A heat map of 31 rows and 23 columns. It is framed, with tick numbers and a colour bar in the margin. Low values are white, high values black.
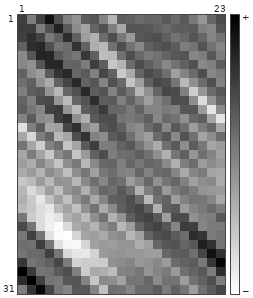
Mirror symmetry: none. Grain: diagonal, down to the right. Average level on the scale: 50%.
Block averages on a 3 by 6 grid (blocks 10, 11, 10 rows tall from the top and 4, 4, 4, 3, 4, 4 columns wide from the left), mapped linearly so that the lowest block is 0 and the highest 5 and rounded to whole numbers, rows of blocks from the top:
553443 / 124332 / 301345
